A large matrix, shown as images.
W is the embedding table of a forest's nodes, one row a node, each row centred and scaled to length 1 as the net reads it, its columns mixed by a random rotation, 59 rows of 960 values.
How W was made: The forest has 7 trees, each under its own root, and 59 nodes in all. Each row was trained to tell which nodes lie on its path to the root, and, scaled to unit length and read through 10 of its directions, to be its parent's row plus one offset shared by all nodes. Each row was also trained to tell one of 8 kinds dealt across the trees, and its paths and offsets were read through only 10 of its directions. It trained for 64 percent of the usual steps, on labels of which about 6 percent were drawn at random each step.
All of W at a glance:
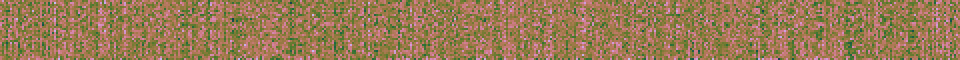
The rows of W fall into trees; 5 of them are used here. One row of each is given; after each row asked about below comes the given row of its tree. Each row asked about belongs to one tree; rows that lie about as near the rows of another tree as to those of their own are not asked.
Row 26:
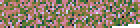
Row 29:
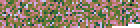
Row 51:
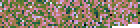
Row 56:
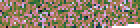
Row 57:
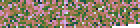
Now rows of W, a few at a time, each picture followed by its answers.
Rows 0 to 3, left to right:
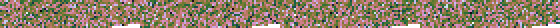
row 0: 56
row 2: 29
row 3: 29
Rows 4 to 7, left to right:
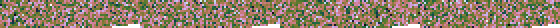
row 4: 26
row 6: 51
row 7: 26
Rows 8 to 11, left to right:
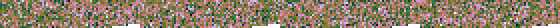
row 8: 57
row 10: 57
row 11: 57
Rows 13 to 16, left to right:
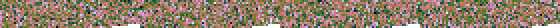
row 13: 57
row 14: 57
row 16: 56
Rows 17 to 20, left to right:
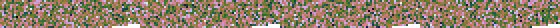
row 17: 29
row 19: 29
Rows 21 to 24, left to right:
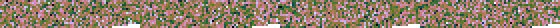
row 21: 29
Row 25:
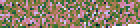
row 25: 57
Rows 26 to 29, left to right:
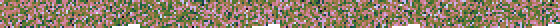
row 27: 57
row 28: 56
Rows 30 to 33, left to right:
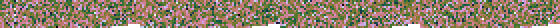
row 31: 29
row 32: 57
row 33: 29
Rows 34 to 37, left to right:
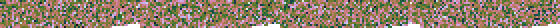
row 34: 51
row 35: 29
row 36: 57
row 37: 29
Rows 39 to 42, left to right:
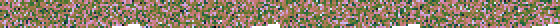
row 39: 56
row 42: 57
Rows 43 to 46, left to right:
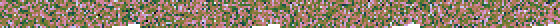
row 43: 29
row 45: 57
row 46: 57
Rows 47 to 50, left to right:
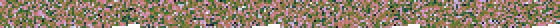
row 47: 29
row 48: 57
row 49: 29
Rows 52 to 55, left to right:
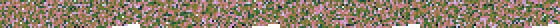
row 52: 51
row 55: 29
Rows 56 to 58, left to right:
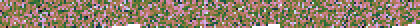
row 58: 51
